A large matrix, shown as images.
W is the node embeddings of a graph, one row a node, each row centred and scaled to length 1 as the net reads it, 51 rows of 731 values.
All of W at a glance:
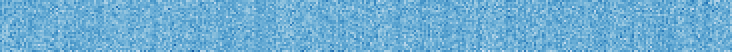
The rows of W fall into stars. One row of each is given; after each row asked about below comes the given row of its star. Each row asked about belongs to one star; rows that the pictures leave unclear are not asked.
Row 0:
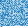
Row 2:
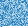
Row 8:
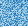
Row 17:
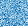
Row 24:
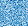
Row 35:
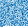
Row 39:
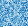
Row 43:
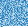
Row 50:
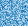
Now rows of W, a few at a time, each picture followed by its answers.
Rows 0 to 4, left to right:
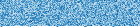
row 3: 24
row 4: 2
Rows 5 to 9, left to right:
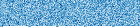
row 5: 50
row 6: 35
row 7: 39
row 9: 8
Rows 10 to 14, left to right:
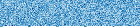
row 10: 17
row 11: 17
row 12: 17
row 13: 8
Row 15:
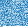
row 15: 0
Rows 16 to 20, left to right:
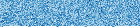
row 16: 50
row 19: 43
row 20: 43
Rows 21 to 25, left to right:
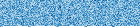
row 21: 17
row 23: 35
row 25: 17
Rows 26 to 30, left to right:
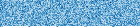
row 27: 50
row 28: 2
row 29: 50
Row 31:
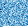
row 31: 39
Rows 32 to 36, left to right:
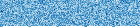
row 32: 39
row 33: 24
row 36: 24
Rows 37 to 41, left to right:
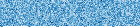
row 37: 50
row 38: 35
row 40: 8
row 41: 39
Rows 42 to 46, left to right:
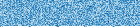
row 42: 8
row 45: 2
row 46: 24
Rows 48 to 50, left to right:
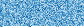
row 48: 39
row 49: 43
